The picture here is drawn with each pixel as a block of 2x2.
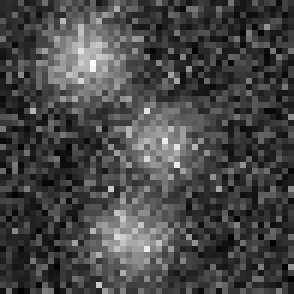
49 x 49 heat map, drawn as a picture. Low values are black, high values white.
Neither half mirrors the other. No overall slope runs across the table. There are three bumps. Overall the values sit about 30% of the way up the scale. No single row or column stands out from its neighbours. There are no regular stripes.
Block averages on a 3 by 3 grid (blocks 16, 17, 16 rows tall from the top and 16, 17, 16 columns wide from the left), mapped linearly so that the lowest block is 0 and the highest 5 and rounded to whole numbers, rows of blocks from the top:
4 3 0 / 0 5 1 / 0 5 0
